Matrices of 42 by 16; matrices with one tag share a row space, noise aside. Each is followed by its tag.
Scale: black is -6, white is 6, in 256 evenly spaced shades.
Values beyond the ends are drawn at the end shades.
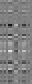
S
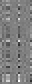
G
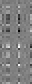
G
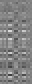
S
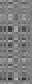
S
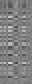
S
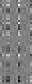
G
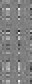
G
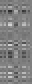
S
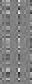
G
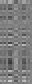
S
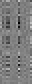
G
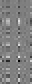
G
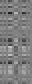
S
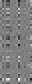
G
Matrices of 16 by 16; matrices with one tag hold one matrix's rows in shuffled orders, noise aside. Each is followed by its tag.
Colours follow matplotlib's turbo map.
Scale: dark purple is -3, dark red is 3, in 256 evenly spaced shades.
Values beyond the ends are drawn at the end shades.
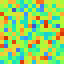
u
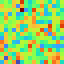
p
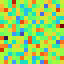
u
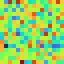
p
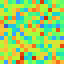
p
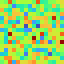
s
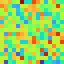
p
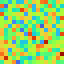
u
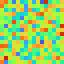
u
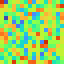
u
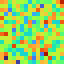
u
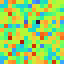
s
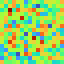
s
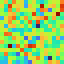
s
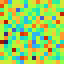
u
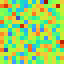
u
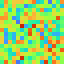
p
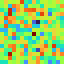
s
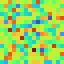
s
